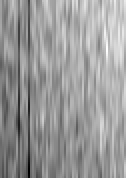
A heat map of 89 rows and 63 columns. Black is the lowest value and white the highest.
There is an overall slope up to the top right. The ninth with the highest average is the top right. The ninth with the lowest average is the bottom left. Columns 10 and 15 stand out from the rest. The grain runs up and down.
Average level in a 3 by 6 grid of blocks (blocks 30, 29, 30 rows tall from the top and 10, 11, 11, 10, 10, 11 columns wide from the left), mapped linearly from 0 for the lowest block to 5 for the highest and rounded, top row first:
223345 | 022334 | 001223
